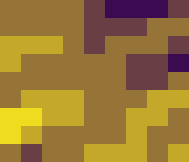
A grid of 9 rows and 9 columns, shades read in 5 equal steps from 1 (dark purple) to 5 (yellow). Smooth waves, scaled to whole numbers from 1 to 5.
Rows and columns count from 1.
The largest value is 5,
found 3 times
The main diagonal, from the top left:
3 3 4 3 3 3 4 3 4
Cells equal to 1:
4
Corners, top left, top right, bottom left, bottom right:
3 2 3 4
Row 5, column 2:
3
